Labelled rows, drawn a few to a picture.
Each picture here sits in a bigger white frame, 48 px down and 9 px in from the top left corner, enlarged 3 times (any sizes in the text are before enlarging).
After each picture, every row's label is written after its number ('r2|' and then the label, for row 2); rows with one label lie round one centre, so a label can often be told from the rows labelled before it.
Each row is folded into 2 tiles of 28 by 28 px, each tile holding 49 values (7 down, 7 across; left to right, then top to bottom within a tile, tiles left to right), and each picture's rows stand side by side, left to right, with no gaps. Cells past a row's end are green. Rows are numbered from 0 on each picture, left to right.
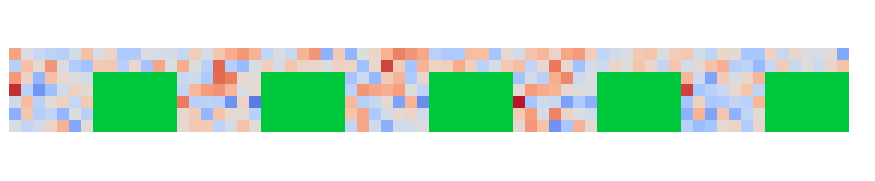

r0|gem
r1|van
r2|van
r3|van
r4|gem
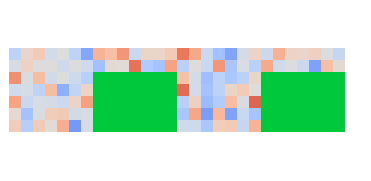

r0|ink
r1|gem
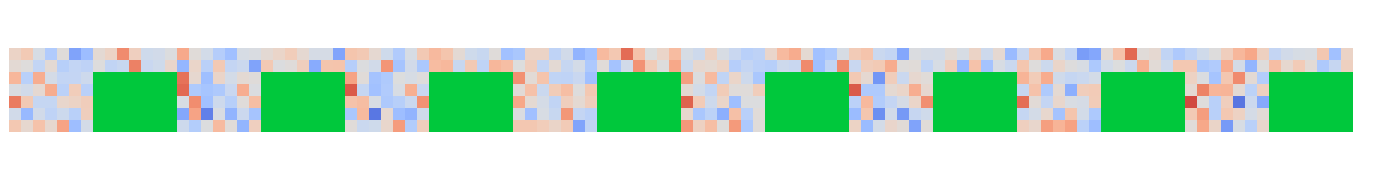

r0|ink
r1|gem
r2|gem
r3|ink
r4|ink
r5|gem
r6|ink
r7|van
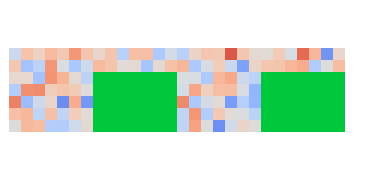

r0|van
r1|van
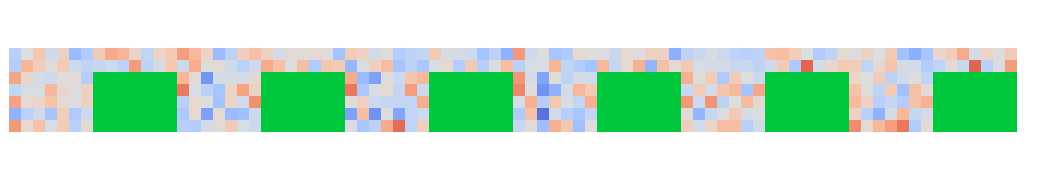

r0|ink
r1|gem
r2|gem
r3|gem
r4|ink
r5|ink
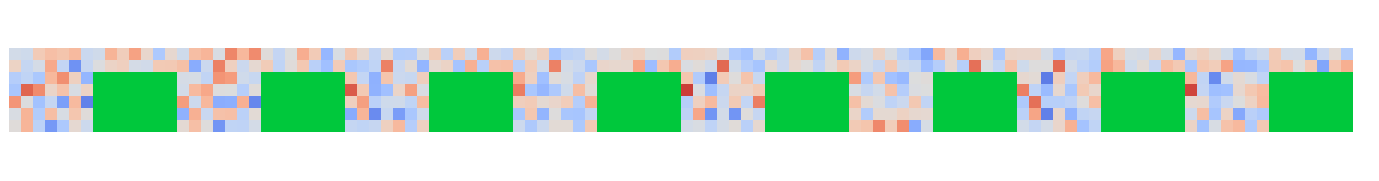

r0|van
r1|van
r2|gem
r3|gem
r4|gem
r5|ink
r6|gem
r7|gem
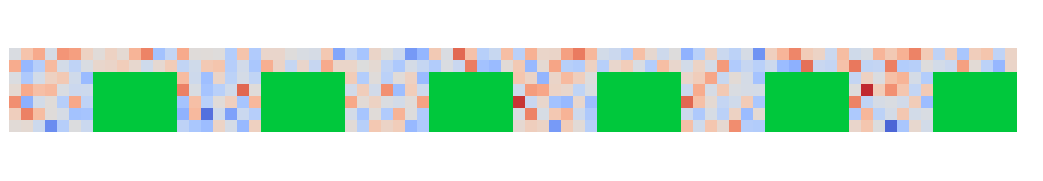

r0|van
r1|gem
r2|ink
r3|van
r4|ink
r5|van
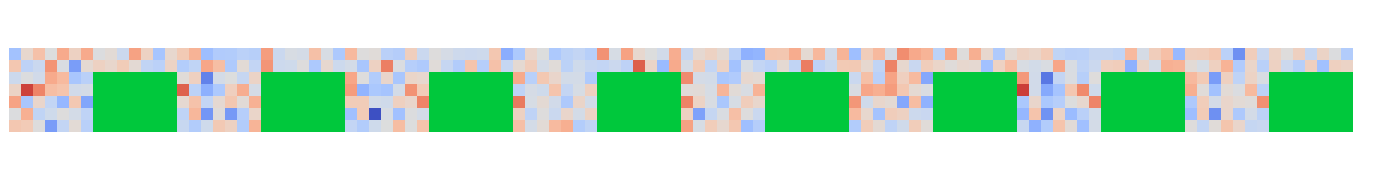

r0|van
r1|gem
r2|gem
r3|ink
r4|ink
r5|van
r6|gem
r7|gem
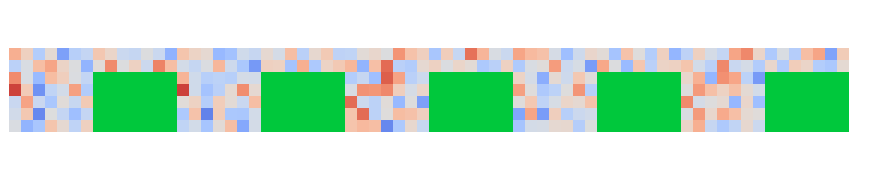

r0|gem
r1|gem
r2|van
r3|gem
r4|van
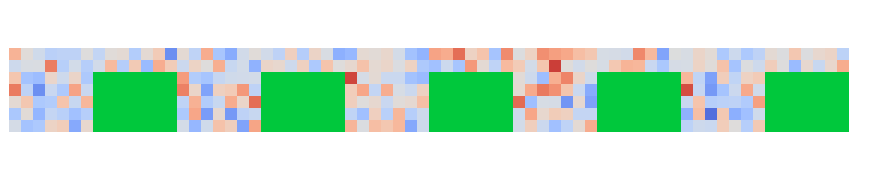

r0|gem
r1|gem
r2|ink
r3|van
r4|gem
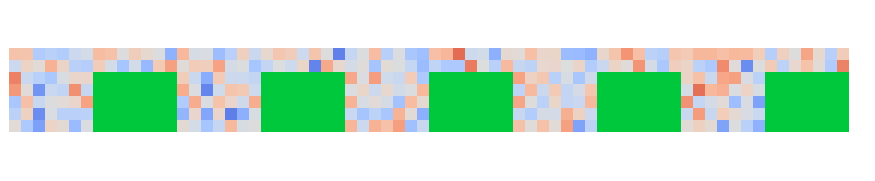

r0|gem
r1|gem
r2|ink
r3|ink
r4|van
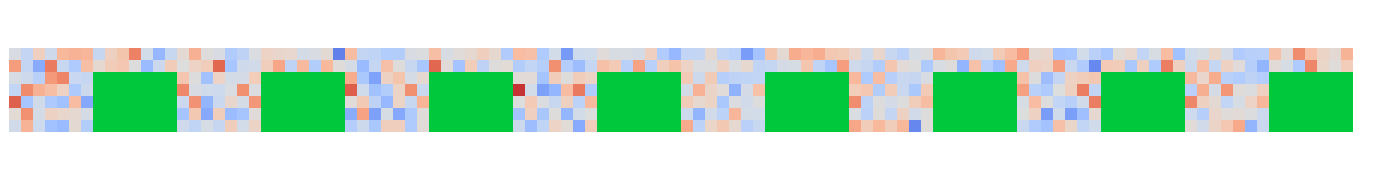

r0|van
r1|gem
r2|gem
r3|gem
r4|ink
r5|ink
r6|gem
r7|ink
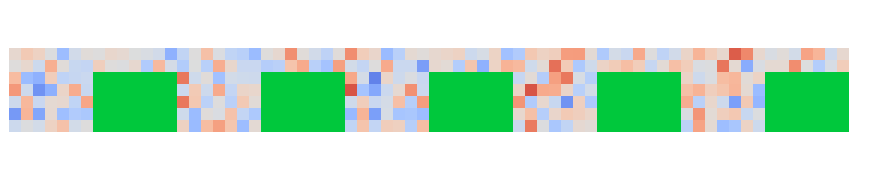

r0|gem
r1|ink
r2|gem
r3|van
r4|van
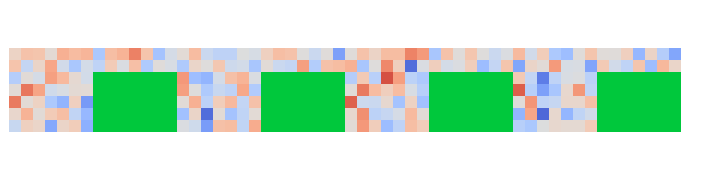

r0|van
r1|gem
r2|van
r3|gem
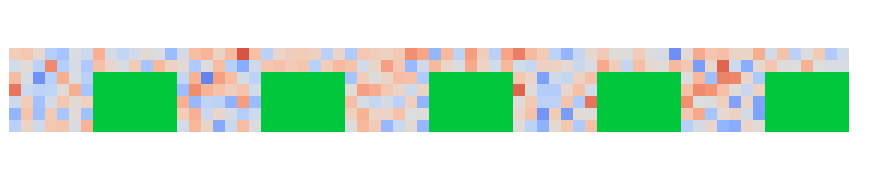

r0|gem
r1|van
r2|van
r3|gem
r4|van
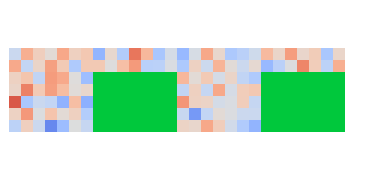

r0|van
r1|ink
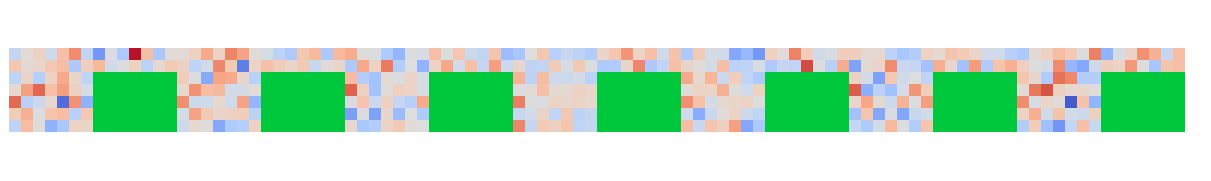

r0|van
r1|van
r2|gem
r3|ink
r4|ink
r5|gem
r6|van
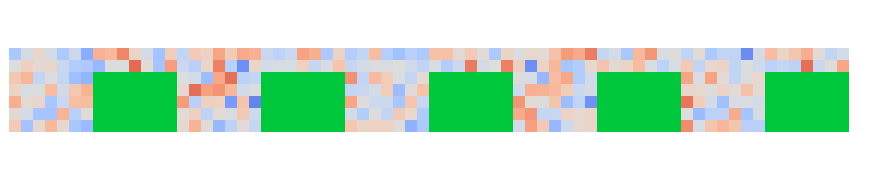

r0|ink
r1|van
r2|ink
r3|van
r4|ink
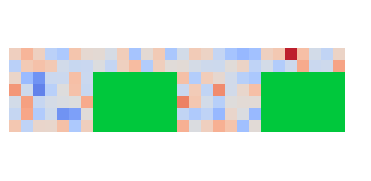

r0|gem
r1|ink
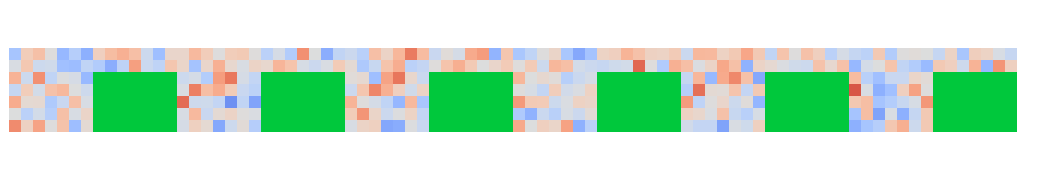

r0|ink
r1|van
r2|van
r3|ink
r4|van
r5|gem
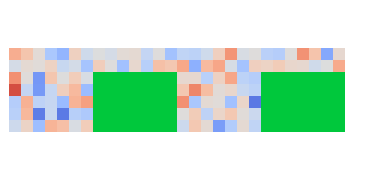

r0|gem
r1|van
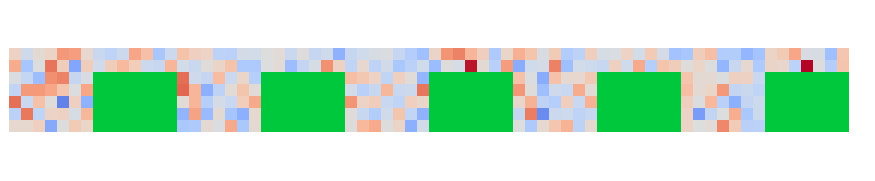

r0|van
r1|gem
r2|ink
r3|gem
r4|ink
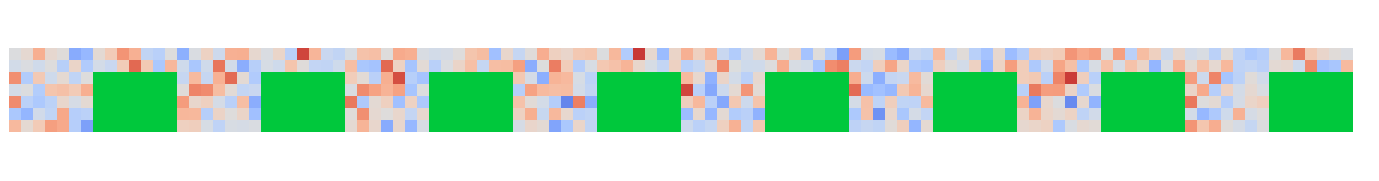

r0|ink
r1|van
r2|van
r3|van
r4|gem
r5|gem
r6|van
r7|ink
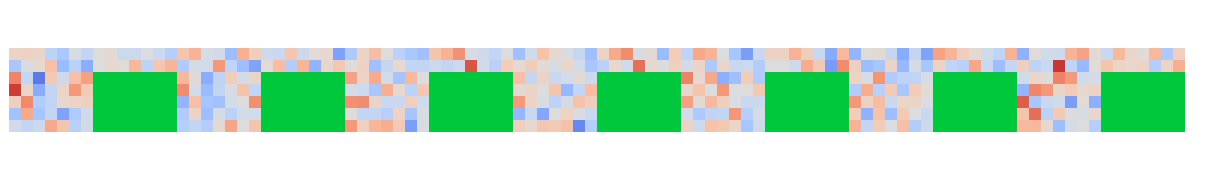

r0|gem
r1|gem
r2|ink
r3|ink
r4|ink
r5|ink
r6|van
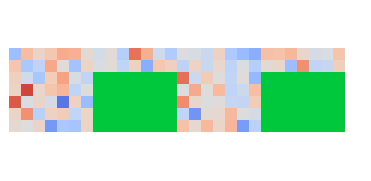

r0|van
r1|ink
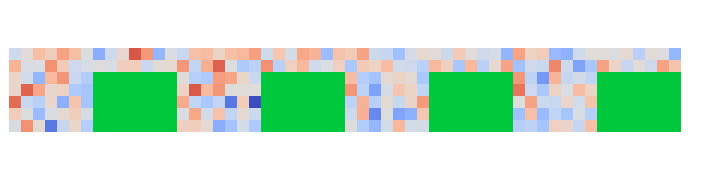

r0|van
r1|van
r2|gem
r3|gem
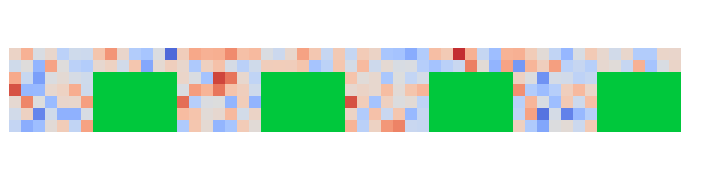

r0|gem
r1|van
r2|ink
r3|gem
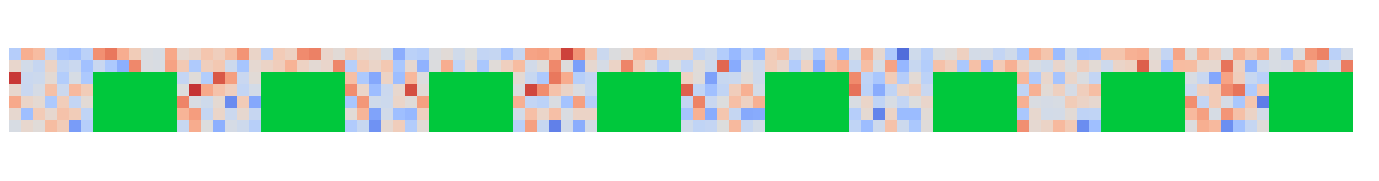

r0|ink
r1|van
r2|gem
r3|van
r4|gem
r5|gem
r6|ink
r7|van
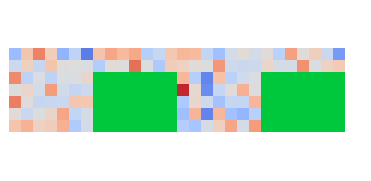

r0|ink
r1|gem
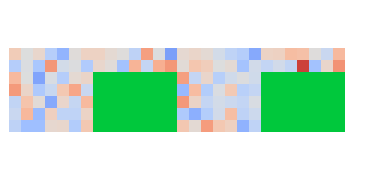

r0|gem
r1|ink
